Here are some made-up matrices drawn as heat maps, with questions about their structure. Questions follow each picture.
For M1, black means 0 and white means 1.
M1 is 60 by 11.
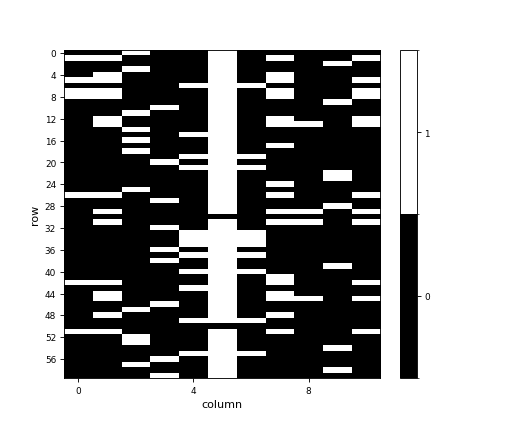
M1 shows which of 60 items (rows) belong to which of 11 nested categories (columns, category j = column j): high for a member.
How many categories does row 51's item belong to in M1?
5
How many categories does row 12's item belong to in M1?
4
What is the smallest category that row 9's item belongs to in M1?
9
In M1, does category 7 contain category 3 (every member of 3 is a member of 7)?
no
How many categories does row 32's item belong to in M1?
2
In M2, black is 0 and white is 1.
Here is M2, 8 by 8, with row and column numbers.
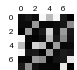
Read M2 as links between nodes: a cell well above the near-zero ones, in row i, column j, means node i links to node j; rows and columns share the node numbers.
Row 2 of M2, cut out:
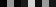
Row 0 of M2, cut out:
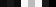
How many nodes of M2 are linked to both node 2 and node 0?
1
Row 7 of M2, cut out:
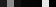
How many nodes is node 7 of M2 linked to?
2
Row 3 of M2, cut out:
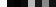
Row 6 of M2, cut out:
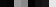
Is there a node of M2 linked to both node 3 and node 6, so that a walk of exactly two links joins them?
no
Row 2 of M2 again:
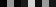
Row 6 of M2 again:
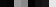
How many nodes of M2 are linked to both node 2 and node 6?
0
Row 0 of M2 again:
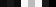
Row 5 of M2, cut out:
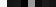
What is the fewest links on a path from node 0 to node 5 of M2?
1
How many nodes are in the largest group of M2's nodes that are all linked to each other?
3
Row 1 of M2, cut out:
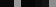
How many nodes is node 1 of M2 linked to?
2
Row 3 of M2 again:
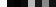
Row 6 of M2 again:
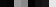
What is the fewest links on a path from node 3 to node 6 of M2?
1
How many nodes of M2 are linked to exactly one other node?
0
